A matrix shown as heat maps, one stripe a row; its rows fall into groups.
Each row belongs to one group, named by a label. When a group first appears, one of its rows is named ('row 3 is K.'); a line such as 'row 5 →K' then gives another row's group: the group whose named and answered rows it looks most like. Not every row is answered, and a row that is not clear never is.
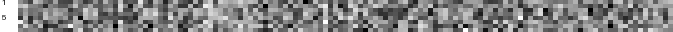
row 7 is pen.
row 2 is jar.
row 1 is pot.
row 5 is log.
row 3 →log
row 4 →log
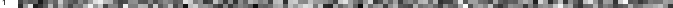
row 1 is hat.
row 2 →jar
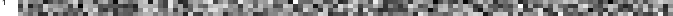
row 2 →log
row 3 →log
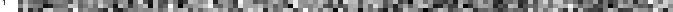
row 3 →log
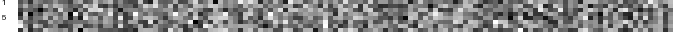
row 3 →hat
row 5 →log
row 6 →hat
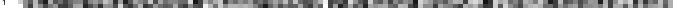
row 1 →hat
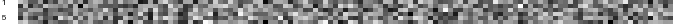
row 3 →pot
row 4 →jar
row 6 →jar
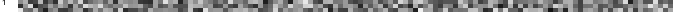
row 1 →pen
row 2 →jar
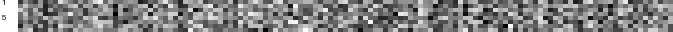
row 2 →jar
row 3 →hat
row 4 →pen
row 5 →log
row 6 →hat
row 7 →pen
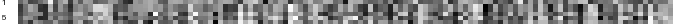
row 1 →log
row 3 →hat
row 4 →pot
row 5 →hat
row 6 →pot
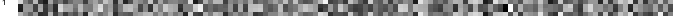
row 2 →pen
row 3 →pen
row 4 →hat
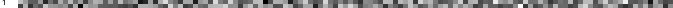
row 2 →log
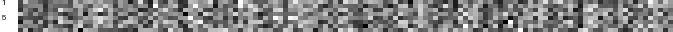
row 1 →jar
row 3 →pen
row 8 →log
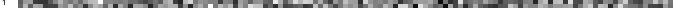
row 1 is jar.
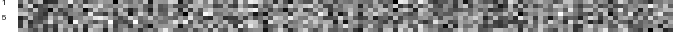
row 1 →pen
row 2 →jar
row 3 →pot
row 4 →jar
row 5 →hat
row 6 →log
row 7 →pen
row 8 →pen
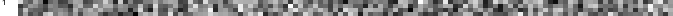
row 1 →pot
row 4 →log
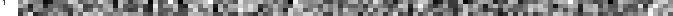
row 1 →jar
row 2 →pot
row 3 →pot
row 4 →jar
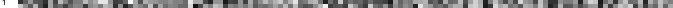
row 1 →hat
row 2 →hat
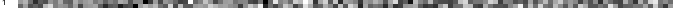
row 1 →jar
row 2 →log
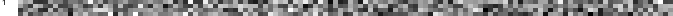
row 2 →pot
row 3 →hat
